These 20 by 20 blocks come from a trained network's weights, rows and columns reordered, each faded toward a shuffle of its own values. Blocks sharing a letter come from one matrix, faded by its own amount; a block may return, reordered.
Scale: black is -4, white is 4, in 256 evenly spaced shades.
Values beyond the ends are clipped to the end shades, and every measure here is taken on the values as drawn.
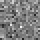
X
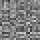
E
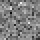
X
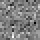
X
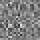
E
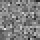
X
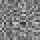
E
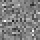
E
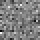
X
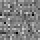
X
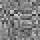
E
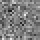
X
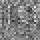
E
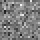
X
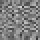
E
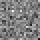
X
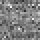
X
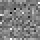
X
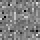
X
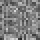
E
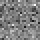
X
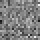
X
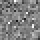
X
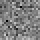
X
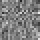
E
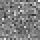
X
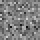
X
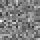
E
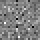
X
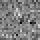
X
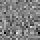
E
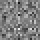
E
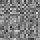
E
